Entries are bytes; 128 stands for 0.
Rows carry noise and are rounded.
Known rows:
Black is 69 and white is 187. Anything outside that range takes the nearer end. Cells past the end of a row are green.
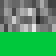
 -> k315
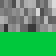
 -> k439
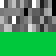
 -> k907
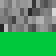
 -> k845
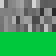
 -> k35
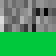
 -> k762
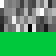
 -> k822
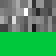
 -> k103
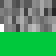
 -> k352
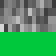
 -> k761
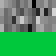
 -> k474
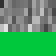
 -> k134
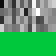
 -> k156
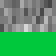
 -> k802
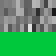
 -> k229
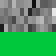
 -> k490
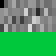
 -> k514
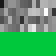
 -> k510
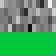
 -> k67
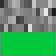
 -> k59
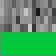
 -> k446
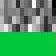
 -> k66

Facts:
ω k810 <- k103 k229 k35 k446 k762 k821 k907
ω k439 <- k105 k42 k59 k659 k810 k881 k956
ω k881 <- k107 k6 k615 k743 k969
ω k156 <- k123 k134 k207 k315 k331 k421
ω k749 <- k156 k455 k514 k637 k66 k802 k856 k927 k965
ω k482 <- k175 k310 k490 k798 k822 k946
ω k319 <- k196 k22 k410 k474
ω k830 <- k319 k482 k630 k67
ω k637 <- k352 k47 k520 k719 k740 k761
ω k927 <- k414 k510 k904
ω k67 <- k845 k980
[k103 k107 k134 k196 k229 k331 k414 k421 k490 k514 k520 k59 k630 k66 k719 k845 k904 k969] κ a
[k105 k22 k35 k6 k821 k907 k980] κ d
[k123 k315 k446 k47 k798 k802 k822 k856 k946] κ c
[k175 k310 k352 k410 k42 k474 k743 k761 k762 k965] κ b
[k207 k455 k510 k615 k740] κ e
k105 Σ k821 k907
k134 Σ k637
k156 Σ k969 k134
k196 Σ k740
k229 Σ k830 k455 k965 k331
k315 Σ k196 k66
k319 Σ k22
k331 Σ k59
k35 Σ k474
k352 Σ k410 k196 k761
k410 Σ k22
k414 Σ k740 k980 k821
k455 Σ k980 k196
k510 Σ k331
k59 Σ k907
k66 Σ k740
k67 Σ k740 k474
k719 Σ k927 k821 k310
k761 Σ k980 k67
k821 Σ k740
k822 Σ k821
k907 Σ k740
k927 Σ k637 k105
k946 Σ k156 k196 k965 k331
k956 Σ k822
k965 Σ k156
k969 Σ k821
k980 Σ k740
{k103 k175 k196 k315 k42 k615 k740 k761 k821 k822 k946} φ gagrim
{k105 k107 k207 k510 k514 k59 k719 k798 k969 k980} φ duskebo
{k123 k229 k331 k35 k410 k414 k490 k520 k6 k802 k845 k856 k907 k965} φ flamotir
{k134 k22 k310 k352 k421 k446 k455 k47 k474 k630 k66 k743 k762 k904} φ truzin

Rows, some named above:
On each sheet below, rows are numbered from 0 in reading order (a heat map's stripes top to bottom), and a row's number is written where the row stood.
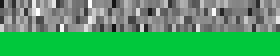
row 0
k156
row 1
k719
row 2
k107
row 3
k59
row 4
k410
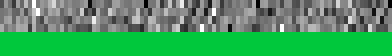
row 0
k927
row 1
k630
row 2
k22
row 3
k980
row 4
k42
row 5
k352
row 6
k196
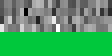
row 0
k965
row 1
k352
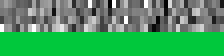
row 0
k455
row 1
k66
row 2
k821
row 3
k740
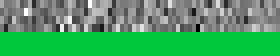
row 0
k615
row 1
k969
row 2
k331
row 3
k67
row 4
k207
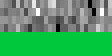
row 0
k956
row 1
k798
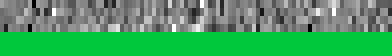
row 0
k175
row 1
k47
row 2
k134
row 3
k414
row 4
k446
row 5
k319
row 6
k35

